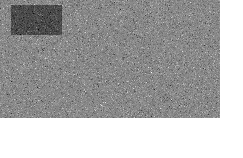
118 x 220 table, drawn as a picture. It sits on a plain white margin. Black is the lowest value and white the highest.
There are no regular stripes. Overall the values sit about 50% of the way up the scale. An odd patch, lower than its surroundings, sits in the top left. The top left is the ninth with the lowest average. Most values sit high, with a long tail of low ones.
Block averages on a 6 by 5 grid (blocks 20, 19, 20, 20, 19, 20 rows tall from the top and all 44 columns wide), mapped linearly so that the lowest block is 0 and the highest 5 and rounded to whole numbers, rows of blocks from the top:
02555 | 02555 | 55555 | 55555 | 55555 | 55555
